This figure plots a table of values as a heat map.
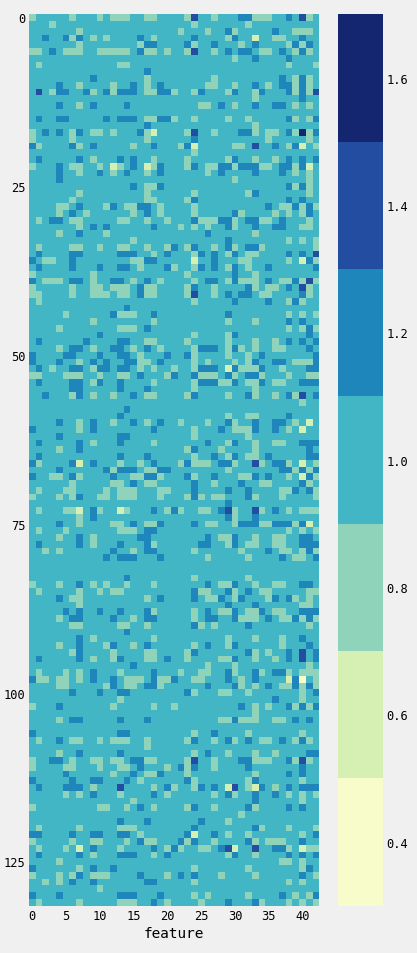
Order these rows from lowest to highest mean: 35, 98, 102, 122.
98, 122, 102, 35
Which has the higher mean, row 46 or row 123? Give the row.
46
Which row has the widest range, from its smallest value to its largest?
17
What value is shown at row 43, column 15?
1.0
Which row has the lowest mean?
71
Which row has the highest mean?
35
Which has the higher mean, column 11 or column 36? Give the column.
36
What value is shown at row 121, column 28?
1.0
